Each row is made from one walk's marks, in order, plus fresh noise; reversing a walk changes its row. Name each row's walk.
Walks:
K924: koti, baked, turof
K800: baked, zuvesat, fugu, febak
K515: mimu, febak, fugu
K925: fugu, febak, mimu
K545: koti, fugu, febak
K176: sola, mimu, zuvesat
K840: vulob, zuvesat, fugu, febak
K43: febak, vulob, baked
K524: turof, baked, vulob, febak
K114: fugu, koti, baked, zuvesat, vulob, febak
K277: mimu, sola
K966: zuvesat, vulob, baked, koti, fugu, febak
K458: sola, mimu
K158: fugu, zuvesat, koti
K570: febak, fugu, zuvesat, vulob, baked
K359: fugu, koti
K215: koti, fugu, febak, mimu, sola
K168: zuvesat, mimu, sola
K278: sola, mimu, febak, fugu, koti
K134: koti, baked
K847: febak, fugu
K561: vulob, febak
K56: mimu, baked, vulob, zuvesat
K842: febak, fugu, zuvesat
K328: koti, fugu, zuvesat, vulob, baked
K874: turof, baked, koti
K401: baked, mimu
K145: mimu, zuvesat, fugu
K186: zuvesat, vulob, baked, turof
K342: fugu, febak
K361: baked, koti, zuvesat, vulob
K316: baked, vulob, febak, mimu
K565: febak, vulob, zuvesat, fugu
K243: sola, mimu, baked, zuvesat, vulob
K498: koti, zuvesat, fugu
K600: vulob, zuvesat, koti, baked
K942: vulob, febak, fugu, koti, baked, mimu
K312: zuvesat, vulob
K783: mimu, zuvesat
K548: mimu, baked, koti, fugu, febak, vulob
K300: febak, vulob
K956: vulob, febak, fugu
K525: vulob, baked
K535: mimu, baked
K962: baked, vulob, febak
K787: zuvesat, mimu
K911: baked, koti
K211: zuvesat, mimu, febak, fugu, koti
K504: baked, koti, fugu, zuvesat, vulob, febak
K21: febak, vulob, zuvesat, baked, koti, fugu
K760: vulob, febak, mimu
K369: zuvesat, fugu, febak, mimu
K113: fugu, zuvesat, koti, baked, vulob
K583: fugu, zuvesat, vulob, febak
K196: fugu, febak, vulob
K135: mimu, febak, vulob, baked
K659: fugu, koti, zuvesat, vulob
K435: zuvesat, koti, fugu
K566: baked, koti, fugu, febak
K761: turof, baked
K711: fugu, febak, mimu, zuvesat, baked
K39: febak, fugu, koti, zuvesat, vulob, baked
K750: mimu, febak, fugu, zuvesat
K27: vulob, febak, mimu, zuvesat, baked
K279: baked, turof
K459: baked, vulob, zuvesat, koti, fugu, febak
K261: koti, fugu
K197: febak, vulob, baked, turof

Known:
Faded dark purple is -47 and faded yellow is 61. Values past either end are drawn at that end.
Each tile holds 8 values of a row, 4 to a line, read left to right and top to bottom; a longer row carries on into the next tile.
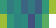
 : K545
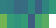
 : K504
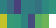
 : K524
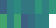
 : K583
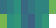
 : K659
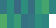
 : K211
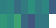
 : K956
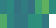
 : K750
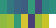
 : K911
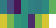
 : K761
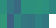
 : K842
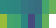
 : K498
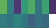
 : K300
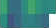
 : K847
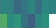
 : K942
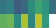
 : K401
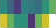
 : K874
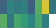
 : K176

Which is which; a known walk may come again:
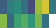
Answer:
K458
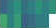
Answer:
K583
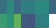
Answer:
K840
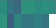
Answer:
K842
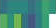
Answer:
K435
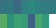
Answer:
K800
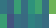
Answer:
K342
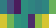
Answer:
K761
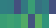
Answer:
K962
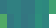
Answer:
K711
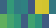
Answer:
K783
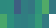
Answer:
K135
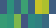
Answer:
K787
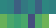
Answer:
K361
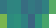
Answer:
K114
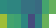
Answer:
K498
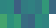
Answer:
K27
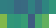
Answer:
K504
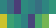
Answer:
K524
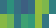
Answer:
K535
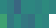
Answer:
K570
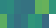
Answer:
K515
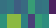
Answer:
K525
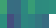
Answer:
K847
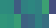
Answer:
K760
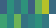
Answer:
K168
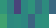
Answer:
K197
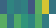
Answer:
K176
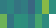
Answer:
K278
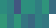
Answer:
K565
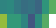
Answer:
K328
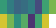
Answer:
K924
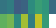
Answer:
K401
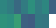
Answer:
K956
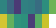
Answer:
K874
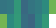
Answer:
K659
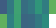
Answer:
K158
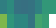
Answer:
K548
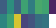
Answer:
K312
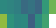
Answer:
K215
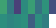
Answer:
K43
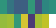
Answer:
K911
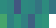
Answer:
K21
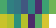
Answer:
K134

